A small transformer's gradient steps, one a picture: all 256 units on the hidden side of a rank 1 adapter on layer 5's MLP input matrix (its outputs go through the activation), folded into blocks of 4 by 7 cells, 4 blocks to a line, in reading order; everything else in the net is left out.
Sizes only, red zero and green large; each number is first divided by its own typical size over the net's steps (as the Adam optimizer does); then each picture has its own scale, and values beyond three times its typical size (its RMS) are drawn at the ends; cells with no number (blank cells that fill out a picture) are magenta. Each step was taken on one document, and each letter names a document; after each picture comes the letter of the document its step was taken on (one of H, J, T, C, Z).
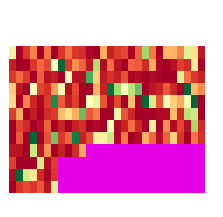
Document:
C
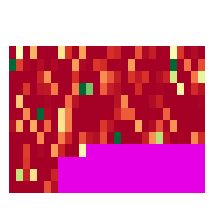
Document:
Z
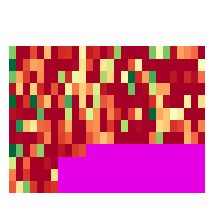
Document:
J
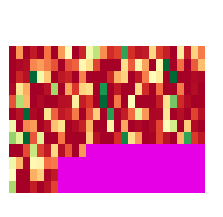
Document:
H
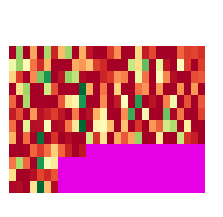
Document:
H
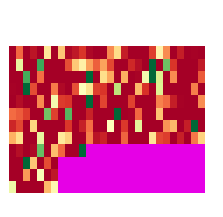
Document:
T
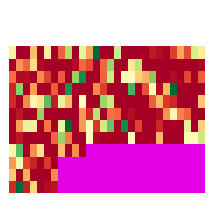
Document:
J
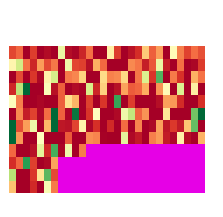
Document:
H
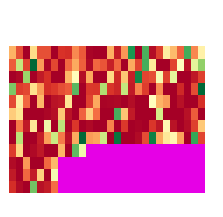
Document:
C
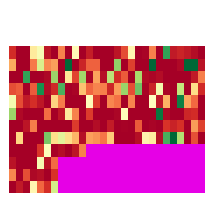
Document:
C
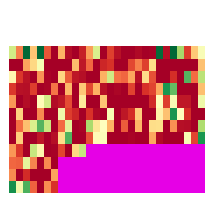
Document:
J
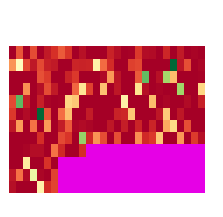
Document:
Z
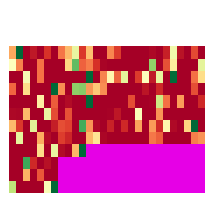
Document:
T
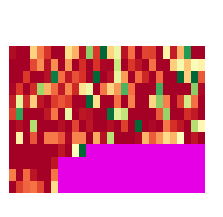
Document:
C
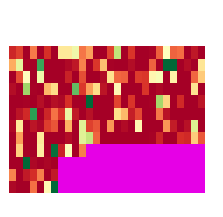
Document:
T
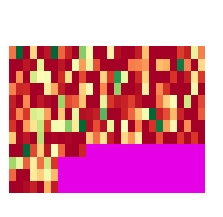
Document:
H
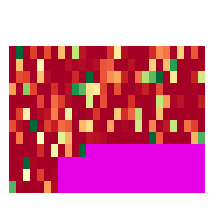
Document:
T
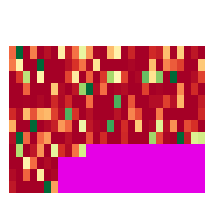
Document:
T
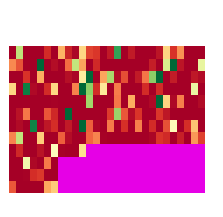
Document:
T
